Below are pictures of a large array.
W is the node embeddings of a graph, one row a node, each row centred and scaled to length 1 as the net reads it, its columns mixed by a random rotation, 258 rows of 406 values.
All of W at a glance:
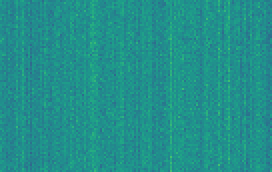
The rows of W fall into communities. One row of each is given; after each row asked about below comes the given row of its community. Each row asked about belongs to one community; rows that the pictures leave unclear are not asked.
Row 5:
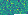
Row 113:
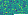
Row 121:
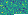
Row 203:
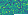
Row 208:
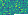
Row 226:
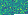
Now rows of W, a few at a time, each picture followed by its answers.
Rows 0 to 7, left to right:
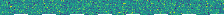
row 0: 226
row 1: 203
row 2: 113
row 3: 226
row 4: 5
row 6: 121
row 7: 5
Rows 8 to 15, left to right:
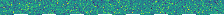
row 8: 121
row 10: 5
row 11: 203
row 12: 226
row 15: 121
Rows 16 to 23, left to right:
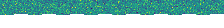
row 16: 208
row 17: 121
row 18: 203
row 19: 121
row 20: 121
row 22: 208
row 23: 226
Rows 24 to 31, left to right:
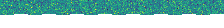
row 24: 121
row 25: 203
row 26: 5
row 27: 5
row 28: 5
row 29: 226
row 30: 226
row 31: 203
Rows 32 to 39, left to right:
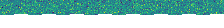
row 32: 203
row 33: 121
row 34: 226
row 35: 208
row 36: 203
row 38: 203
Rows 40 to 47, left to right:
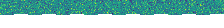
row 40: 226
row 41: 203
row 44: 5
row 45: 203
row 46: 226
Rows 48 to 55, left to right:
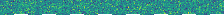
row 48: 121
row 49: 203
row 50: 203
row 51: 203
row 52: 113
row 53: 203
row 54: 5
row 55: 203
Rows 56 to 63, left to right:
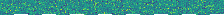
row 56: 121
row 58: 113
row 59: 5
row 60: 5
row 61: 203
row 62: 226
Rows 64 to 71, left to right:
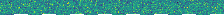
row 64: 203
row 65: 121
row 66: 5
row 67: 121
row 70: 203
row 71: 203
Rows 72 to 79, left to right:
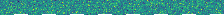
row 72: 121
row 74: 208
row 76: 113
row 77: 5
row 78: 5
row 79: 226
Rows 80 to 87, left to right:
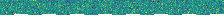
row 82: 113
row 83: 113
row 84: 208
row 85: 121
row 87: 113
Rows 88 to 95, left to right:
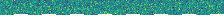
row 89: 113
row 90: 113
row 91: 5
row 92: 226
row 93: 121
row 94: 5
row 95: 226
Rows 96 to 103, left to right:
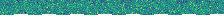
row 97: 203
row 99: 203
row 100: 203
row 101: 226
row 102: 121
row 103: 121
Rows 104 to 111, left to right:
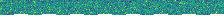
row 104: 5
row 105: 121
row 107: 226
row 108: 121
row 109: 226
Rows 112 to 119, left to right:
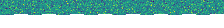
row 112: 226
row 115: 121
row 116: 226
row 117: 121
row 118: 203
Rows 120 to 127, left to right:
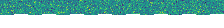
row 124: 113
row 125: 5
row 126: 208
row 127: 203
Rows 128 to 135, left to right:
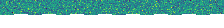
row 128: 121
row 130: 208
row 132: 113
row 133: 113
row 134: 113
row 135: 121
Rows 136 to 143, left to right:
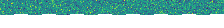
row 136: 5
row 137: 5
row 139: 121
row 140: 203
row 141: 5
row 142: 226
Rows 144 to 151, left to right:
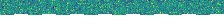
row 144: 208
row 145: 5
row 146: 5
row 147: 203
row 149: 5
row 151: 226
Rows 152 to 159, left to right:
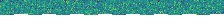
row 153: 208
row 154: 5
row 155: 121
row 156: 5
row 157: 5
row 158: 121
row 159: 226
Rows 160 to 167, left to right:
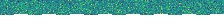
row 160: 226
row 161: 208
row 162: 203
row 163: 203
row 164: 203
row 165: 113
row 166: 5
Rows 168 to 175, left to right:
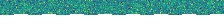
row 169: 5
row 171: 113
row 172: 203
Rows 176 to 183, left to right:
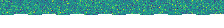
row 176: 226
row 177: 203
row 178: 5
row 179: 226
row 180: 113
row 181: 208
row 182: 226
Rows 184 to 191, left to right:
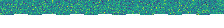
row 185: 113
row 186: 121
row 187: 226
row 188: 121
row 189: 203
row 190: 5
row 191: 203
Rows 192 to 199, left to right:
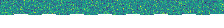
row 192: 226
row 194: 113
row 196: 113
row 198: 5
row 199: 203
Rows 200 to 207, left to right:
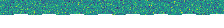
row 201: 121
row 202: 121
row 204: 226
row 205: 121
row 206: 121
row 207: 5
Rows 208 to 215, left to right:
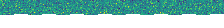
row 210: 226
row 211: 5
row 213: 5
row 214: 113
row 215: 203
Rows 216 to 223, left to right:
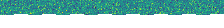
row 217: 226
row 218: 5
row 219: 226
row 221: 5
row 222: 5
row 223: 208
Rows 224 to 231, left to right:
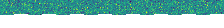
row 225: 5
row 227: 203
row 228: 208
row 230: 226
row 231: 226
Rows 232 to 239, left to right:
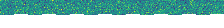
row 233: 203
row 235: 208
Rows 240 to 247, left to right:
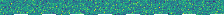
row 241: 121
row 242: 203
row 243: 5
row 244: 226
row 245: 121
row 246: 5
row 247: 121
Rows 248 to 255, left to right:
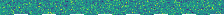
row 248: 203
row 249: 5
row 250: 113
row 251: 203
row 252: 226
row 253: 113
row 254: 121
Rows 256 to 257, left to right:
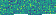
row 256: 226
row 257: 113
